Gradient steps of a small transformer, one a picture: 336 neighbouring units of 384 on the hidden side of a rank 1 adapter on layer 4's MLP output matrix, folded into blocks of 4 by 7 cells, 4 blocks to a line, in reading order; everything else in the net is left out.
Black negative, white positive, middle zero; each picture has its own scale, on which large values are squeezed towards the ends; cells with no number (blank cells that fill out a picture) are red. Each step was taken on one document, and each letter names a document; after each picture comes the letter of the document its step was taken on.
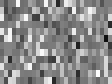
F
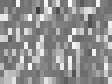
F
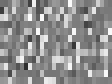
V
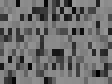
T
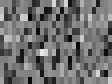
V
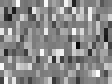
F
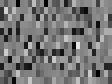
F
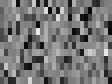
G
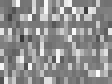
T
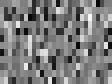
V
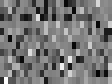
T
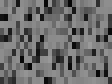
F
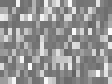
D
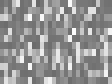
V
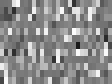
G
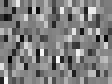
T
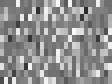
T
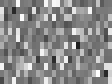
D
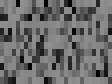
F
